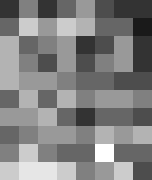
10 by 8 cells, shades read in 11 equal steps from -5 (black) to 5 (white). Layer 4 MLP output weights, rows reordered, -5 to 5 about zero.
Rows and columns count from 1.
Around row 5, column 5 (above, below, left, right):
-2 0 0 -1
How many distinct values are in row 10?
5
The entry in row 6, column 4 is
2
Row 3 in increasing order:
-3 -3 -2 -1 0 1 1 2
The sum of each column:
4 13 3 8 -7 2 -1 -18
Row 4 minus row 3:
0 1 -2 0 1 2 0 0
